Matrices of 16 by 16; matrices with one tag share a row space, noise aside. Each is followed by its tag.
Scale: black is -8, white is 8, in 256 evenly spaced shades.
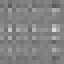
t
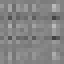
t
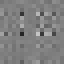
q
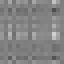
t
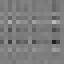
t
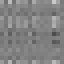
t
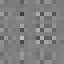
q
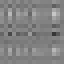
t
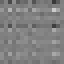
t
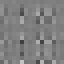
q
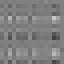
t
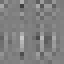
q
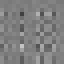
q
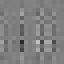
q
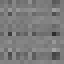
t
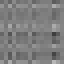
t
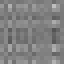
t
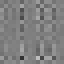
q
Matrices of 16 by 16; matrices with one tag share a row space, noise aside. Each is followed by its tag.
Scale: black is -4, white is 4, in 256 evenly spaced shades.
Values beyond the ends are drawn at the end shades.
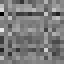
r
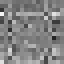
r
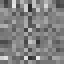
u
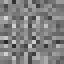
u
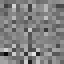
u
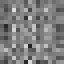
u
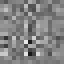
u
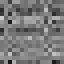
r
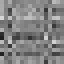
r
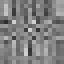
u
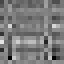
r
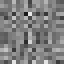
u
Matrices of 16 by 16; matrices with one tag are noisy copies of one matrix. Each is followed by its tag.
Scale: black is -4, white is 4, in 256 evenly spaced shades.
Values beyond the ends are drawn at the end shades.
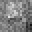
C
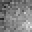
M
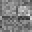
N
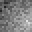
M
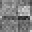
N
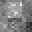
C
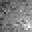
M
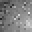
M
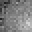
M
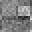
N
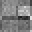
N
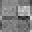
N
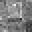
C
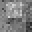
C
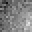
M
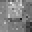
C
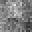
C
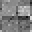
N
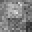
C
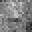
C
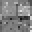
N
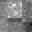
C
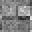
N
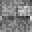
N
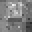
C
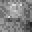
C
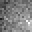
M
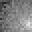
M
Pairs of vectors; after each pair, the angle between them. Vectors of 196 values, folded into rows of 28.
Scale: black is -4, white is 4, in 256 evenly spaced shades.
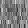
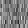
partly aligned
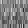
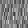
partly opposed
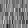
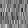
orthogonal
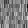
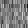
nearly parallel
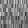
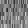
nearly opposite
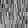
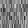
orthogonal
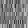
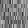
partly aligned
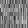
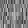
partly opposed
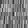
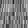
nearly parallel
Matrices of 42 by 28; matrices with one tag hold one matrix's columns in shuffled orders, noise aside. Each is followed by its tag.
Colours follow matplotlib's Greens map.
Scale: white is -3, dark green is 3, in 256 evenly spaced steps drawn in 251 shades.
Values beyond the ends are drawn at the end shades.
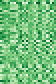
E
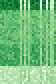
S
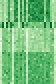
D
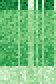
S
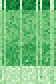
S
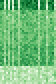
S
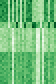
D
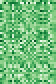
E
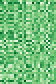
E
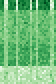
S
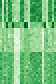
D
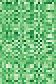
E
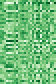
E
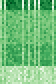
S
